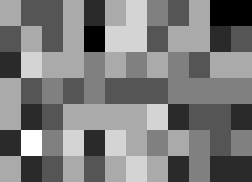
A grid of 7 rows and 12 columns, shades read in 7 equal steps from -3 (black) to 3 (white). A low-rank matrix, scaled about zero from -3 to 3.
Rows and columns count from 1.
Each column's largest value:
1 3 1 2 1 2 2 2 1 1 1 1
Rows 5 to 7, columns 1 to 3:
1 -2 -1 / -2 3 0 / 1 -2 -1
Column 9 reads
-1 1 0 0 -2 1 -2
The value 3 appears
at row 6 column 2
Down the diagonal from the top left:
1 1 1 -1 1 2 2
